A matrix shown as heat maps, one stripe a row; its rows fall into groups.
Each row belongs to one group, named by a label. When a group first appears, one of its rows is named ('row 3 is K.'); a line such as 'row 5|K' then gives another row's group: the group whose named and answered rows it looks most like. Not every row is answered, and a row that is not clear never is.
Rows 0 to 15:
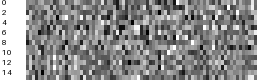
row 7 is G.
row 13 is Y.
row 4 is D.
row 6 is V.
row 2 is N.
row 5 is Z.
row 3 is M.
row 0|G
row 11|Y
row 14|M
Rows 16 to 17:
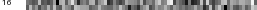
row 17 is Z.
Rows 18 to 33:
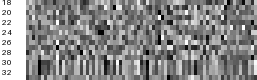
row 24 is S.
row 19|S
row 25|Y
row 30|V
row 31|V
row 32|V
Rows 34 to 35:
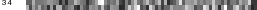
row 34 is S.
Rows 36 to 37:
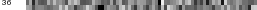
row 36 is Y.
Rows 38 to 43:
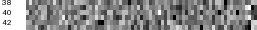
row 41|G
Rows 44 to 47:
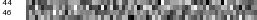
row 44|Y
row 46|Y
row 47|D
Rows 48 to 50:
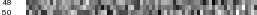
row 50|N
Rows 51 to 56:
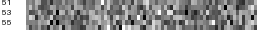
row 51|D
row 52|Z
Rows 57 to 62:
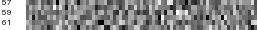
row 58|Y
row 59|G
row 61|S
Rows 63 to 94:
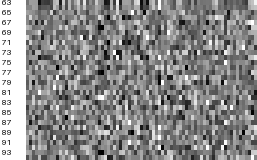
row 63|V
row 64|V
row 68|S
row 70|M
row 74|V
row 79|Y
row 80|Y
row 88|V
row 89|D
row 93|S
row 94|N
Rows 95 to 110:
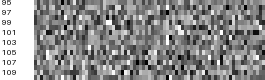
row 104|M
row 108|G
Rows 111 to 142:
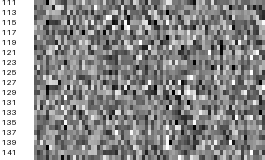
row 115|V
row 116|S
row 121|G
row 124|Z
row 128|V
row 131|G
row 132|Y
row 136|N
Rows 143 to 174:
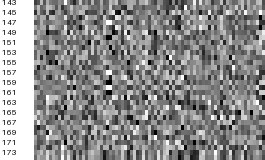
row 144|G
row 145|N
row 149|V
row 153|V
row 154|Y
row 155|Z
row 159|S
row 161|S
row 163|G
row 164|N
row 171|N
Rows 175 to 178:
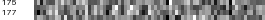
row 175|Y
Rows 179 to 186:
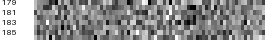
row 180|M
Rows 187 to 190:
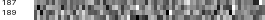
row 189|Y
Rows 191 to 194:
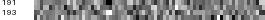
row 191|S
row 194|Z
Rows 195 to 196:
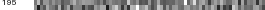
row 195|G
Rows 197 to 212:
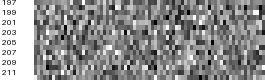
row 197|G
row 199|G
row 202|N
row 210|V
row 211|Y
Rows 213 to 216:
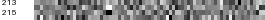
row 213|D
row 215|S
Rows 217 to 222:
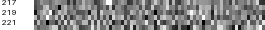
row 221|V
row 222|D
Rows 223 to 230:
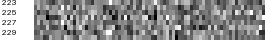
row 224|Y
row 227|Y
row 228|N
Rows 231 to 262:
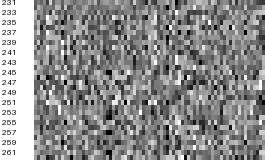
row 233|M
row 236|Y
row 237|G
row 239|Y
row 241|Y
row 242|M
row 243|M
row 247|N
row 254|S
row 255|N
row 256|Y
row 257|S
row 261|S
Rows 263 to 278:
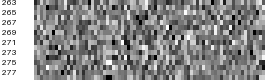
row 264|V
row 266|Z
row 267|D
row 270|G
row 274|V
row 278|S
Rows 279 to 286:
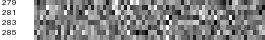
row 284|V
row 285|Z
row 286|N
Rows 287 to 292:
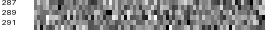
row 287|D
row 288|D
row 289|S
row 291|G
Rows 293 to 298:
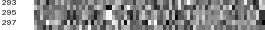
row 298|M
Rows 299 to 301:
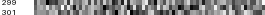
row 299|V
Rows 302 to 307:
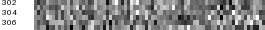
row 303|Z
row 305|G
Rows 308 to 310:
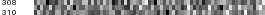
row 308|V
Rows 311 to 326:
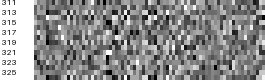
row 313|V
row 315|S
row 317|Z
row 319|V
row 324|Y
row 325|S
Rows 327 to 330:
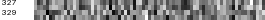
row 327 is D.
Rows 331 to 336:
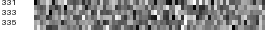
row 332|N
